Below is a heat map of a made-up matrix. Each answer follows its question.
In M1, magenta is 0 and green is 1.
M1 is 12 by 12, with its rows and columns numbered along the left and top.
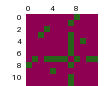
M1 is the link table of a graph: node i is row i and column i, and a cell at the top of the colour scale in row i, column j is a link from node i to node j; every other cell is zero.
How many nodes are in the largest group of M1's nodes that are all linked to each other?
2
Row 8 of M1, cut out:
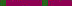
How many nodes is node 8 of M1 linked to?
2
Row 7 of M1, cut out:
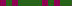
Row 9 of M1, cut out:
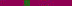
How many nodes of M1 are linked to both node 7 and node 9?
1
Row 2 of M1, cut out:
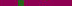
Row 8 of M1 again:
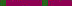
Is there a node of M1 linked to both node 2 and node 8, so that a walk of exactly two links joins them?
no
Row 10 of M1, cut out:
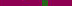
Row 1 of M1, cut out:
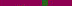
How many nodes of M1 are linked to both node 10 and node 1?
1
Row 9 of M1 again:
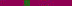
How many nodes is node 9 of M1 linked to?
1
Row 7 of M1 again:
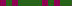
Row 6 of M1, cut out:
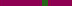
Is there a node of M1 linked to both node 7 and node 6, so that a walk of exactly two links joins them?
no
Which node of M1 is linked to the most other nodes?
node 7
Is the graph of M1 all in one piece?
yes
